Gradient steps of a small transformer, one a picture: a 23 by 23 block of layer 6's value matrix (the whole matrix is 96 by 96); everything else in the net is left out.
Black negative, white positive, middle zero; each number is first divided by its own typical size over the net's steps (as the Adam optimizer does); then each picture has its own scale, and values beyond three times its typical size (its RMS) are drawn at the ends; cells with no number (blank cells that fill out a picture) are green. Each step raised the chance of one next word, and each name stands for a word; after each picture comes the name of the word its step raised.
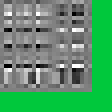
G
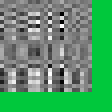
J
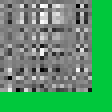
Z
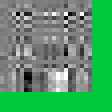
J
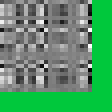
G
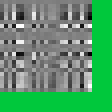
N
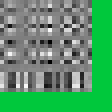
N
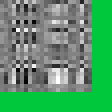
G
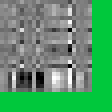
G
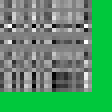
N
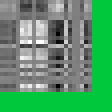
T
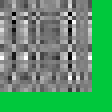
T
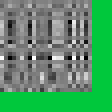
T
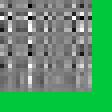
J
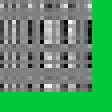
T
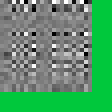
Z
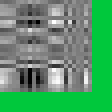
G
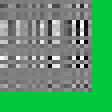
T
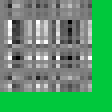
T
